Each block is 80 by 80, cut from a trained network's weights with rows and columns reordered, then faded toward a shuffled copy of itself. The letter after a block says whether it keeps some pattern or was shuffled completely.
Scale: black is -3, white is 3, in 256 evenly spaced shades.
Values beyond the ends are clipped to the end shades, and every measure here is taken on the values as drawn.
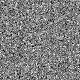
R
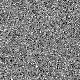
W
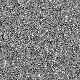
W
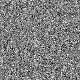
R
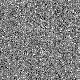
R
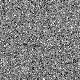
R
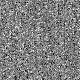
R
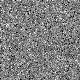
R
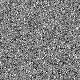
W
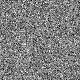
W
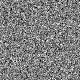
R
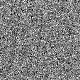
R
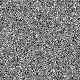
W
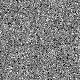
W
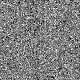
R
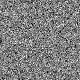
R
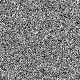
W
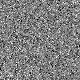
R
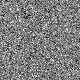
W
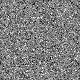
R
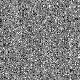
R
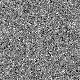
W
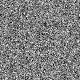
W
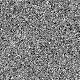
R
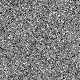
W
